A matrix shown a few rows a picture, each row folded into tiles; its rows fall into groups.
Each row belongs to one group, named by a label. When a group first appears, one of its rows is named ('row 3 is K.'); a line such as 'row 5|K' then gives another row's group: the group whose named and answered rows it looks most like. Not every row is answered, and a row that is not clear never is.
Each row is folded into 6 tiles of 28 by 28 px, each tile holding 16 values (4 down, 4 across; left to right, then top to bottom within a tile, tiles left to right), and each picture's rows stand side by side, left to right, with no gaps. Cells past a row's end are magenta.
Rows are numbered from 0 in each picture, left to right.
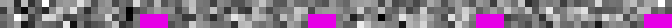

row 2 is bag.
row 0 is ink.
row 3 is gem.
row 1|bag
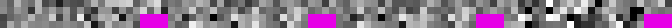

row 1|bag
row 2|bag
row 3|ink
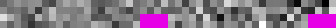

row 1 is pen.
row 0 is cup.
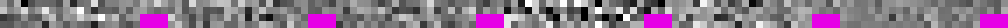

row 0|gem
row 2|bag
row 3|pen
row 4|bag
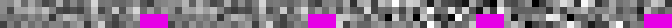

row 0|bag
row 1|bag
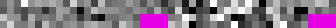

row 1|ink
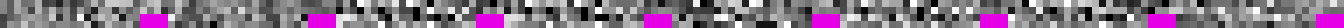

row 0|gem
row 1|cup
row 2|pen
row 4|ink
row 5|pen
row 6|pen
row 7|gem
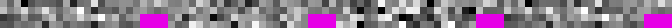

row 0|gem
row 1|bag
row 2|ink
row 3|gem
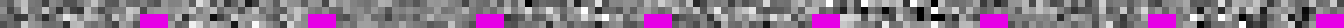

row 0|bag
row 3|gem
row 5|pen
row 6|bag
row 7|ink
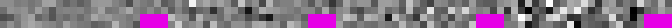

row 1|pen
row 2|pen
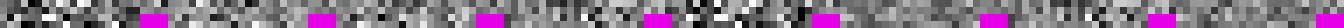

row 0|ink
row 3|gem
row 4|ink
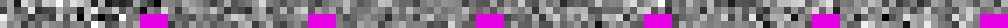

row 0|pen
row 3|gem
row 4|gem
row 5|bag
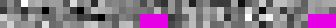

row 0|pen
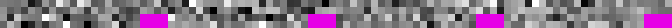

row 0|ink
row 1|pen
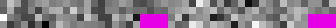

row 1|bag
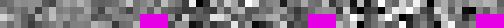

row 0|cup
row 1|ink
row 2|ink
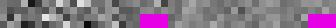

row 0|ink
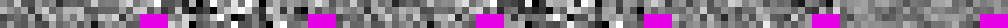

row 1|ink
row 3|ink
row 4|pen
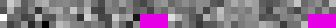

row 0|cup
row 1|cup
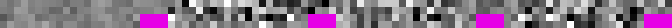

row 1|pen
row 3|ink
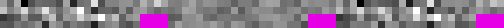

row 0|gem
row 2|gem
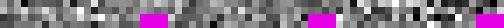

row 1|cup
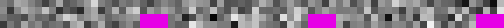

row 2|pen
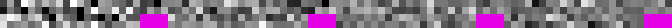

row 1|pen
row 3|ink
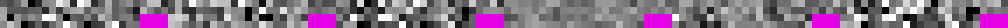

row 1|pen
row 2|ink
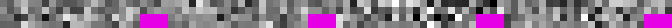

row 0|bag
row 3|gem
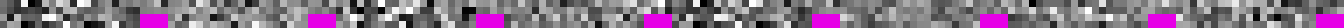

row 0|ink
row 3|gem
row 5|cup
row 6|gem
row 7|pen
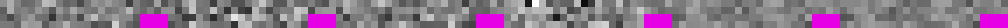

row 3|bag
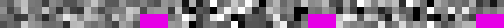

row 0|bag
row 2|pen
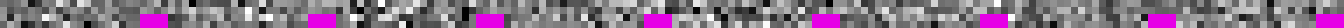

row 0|ink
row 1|gem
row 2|ink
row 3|gem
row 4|pen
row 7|ink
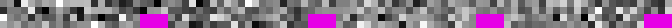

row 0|pen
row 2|bag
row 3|pen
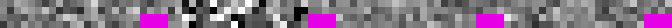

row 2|pen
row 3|cup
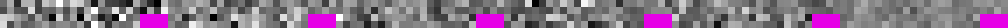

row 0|pen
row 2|cup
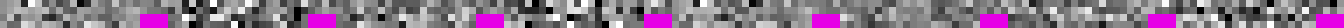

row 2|bag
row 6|gem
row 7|pen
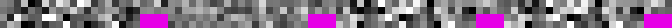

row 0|ink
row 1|bag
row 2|ink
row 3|ink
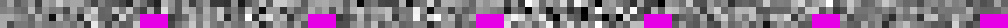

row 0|pen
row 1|gem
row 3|pen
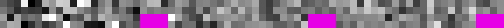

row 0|ink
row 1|cup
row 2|bag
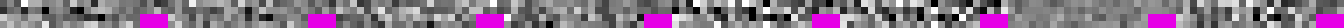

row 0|pen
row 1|pen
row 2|gem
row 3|cup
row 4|pen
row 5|pen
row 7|pen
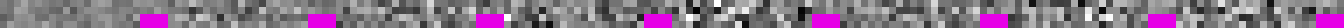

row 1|pen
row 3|cup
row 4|ink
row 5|bag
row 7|ink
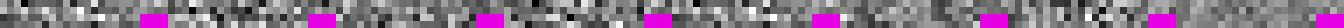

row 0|gem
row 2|cup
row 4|gem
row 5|cup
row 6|gem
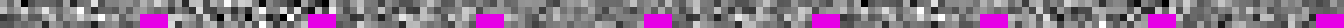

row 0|gem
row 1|pen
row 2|bag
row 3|cup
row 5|gem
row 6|pen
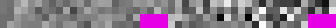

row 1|pen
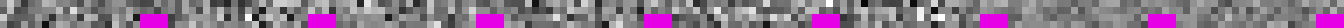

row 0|cup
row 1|gem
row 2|bag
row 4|gem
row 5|gem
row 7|cup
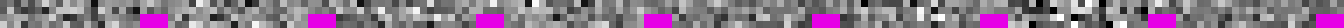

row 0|ink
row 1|bag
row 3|bag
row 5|gem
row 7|cup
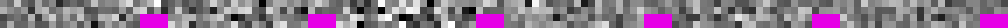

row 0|gem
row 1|ink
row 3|bag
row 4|bag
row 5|pen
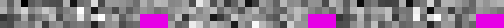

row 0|gem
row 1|bag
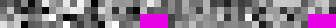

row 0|ink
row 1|gem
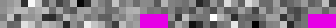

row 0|bag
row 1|ink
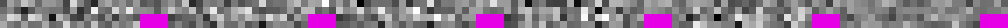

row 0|pen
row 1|gem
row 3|gem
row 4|bag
